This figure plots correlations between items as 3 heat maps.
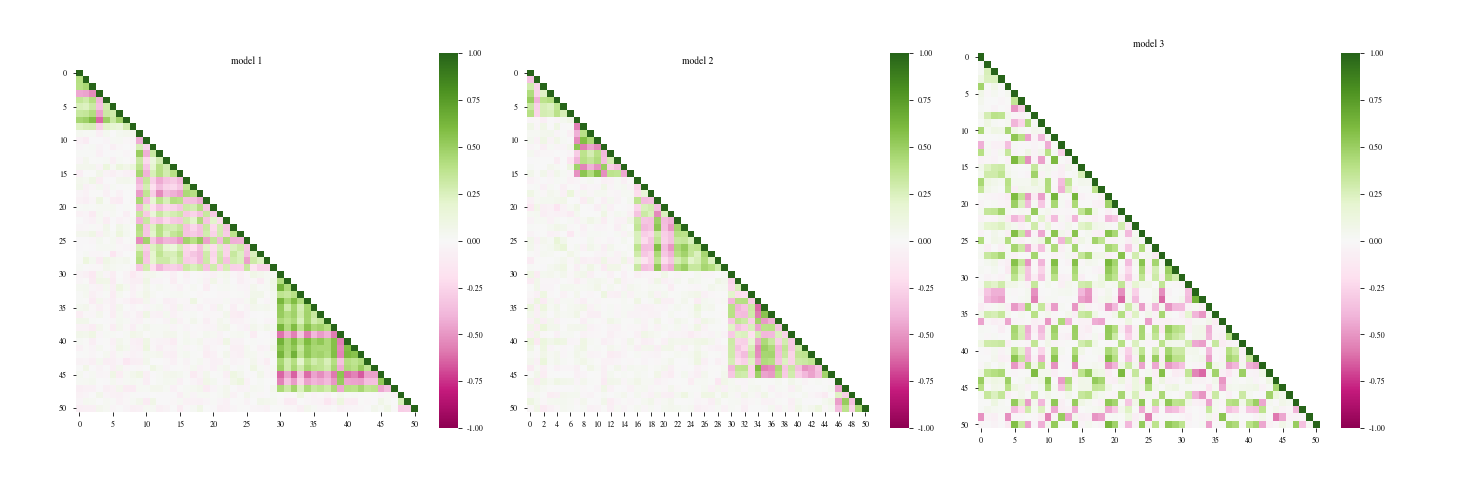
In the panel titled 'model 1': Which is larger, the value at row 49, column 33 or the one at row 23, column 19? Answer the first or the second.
the second
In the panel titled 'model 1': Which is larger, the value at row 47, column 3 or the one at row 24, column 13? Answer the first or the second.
the second
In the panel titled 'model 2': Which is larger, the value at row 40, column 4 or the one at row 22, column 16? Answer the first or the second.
the second
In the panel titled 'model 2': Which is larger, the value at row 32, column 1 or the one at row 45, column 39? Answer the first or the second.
the second
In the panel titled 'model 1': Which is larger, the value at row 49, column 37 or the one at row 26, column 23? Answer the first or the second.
the second
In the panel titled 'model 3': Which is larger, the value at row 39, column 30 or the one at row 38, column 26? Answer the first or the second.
the second
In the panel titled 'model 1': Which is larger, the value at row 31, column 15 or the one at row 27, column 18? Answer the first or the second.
the first
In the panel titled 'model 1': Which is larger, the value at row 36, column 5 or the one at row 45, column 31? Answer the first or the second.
the first
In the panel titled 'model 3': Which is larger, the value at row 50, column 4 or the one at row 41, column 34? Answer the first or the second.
the first
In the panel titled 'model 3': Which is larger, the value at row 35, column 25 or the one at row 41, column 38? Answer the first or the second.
the second
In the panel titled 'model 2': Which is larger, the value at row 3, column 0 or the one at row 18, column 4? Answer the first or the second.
the first
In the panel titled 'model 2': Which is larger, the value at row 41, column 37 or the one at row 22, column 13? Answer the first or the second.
the second
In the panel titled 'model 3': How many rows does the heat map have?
51
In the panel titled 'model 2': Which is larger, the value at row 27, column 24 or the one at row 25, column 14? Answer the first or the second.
the first
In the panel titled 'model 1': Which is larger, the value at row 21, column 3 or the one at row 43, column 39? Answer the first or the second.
the first
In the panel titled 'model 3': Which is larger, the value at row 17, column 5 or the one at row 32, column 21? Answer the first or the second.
the first
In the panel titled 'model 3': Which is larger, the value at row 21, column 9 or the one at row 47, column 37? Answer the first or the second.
the second
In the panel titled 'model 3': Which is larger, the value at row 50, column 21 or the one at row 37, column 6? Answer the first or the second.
the second
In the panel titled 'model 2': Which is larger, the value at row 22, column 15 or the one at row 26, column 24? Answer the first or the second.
the second
